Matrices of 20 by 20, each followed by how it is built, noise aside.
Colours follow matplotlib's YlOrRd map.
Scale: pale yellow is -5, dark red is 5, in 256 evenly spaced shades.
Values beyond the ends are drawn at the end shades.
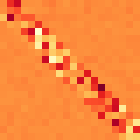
banded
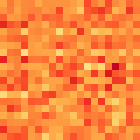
low rank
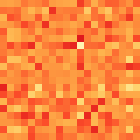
low rank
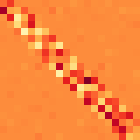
banded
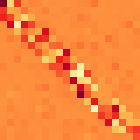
banded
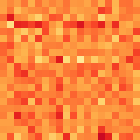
low rank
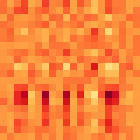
low rank
